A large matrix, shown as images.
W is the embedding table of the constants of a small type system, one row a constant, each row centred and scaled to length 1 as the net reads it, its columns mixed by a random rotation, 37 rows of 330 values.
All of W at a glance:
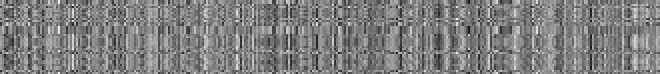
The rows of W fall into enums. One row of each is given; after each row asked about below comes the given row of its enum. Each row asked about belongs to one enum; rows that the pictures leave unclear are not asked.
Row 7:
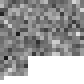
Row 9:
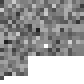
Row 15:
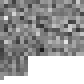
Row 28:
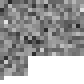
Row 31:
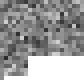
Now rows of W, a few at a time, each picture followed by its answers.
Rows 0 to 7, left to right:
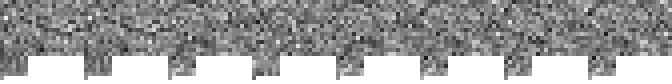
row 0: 15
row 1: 15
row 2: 31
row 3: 9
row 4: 31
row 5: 7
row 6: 28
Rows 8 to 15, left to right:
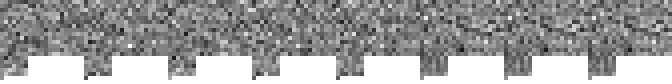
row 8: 31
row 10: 7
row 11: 9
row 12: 9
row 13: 15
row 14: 15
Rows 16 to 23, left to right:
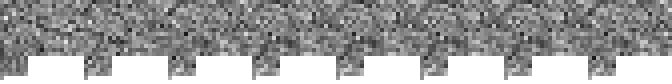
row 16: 15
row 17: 28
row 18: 7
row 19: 31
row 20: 31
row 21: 31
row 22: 31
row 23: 7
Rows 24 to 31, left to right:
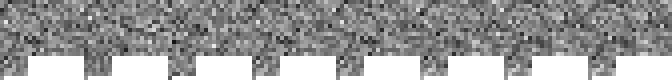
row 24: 28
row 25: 15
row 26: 9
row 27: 28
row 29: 7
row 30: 31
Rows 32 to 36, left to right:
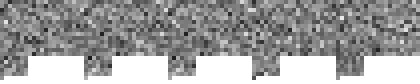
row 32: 28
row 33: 7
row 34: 7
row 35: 9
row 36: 15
